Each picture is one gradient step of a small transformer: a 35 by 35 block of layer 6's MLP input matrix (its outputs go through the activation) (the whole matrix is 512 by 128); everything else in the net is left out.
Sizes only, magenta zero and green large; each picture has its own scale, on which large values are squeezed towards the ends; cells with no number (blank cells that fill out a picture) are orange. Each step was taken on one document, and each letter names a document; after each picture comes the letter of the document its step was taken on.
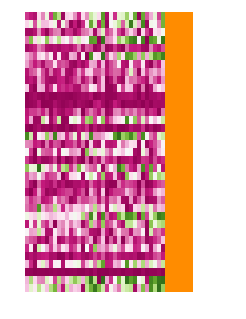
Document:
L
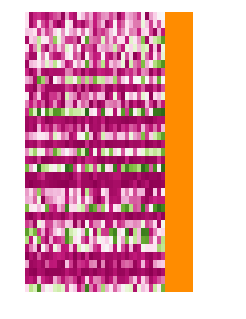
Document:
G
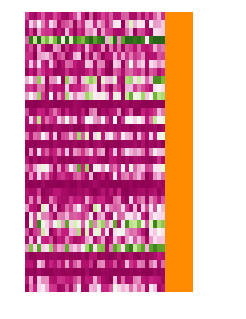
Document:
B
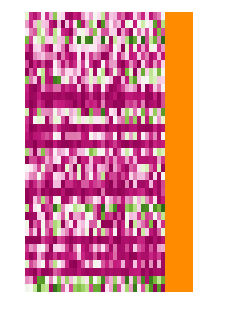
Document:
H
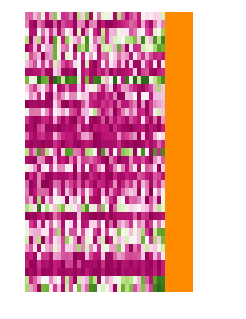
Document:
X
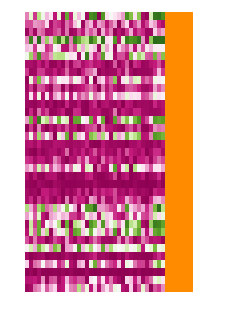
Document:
B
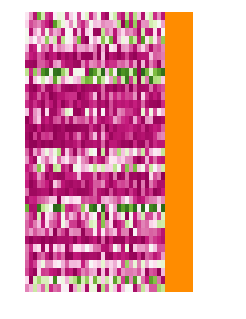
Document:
H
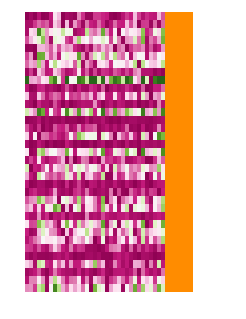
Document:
G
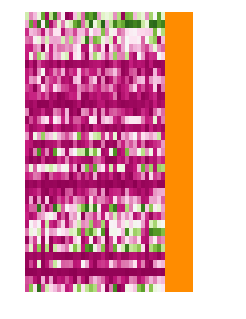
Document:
L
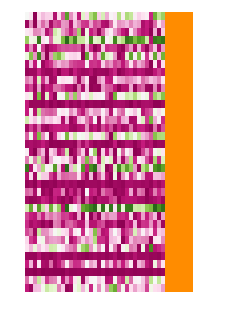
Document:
B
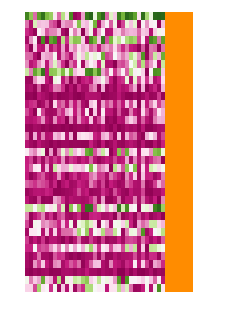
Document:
H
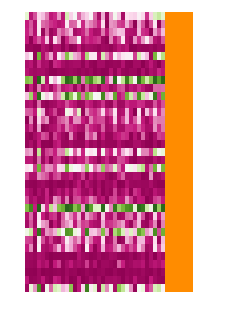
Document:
X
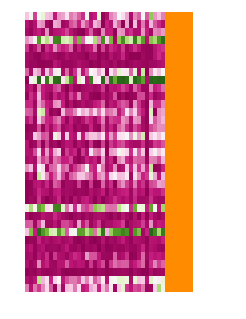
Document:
H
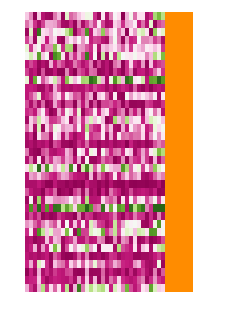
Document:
X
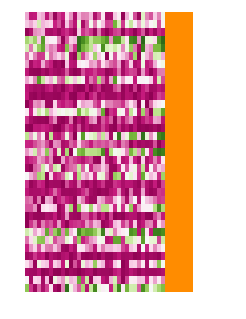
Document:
G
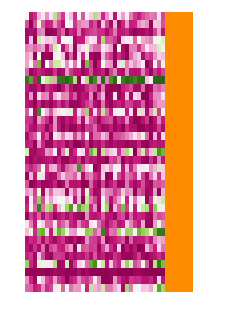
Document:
X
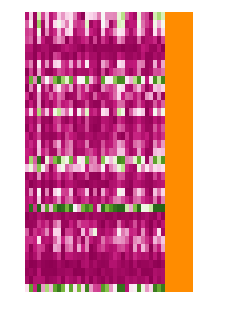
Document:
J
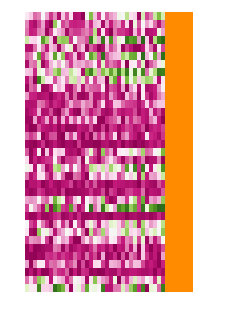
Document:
H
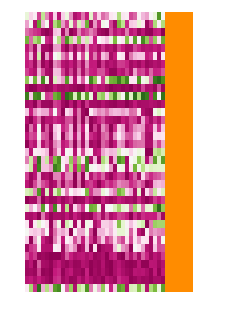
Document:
J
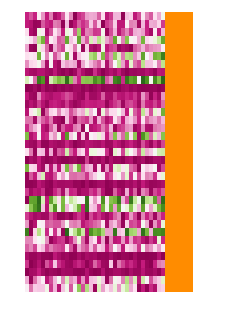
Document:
G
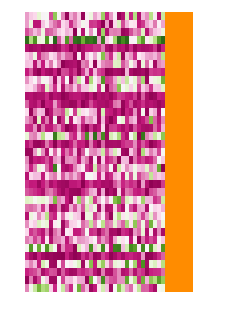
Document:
L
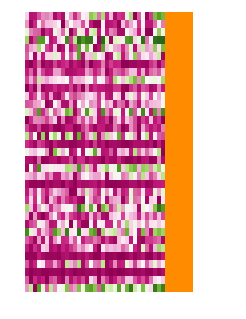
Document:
G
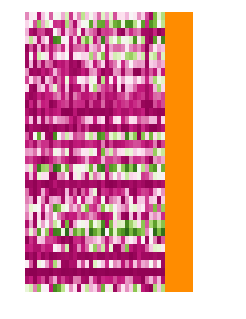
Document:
L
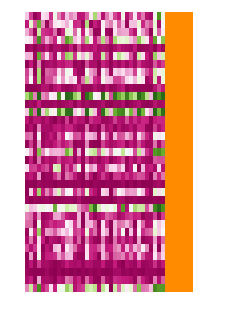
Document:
X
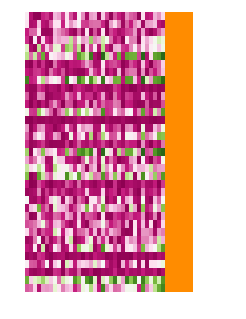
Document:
G
